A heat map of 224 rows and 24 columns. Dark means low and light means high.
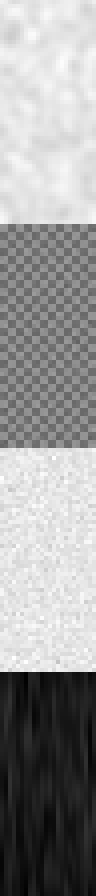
It is made of 4 by 1 panels. Panel 1,1: very high, blotchy, faint in contrast. Panel 2,1: middling, checkered. Panel 3,1: very high, fine-grained, faint in contrast. Panel 4,1: very low, streaked downward, faint in contrast.
